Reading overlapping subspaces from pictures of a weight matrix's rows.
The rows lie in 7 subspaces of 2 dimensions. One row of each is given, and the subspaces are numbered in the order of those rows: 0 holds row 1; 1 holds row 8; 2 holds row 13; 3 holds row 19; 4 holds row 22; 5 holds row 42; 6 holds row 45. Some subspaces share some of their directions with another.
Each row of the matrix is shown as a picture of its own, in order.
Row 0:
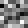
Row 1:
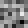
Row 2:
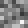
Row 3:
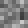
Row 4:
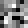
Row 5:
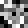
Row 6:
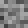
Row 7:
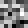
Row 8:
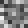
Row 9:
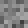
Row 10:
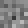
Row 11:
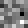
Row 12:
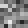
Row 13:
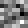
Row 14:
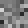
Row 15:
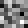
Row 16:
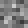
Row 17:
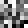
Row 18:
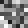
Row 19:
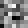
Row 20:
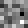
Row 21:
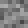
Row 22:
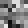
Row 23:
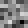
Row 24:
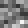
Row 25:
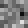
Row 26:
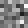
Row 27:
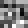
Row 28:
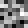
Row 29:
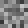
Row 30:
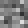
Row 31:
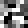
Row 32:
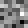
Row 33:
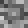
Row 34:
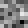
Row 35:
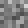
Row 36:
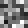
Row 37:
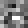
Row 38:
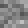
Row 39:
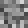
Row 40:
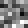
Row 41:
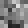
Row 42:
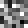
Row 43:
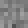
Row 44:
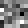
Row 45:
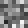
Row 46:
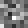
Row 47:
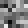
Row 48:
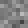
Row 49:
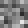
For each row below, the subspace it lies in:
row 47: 4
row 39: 6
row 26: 2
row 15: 5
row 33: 1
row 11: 5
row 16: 3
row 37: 3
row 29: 6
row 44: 6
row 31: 3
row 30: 3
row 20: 5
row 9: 6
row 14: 6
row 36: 6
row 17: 2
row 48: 1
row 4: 3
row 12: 4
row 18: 1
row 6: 1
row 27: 0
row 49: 3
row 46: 3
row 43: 0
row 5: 1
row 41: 4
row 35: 2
